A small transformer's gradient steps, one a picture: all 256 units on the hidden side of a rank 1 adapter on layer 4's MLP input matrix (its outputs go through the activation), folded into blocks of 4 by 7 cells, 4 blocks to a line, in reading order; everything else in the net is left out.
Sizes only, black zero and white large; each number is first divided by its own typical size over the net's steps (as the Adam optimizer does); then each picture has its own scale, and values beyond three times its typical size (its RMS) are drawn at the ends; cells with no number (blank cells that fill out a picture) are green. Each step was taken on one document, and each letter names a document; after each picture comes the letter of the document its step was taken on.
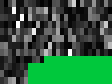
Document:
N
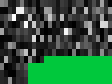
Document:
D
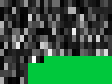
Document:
N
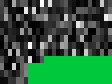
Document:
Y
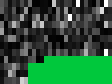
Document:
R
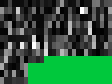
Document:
D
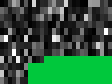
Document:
Y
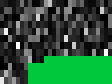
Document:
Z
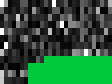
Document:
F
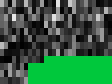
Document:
N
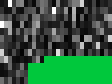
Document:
N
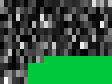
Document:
D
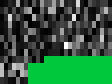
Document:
Y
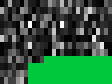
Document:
Y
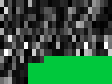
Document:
D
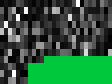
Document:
R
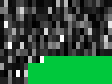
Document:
D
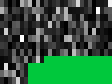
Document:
Z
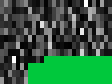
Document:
N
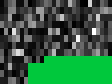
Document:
N
